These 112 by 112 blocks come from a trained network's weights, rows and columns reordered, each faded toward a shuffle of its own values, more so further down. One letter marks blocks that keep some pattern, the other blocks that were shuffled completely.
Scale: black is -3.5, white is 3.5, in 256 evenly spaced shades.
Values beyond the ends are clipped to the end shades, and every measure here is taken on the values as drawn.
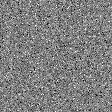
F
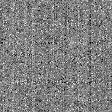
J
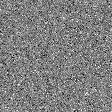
F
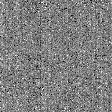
J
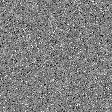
F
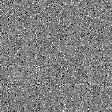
J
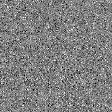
J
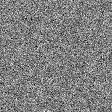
F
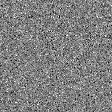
J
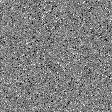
F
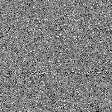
J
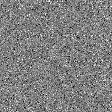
J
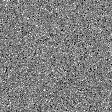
F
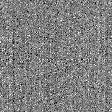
J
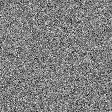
F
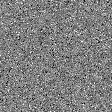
F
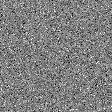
F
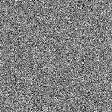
J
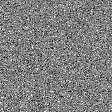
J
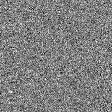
J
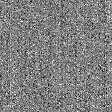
J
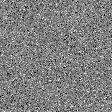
F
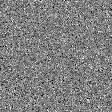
F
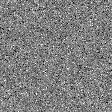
F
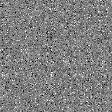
J
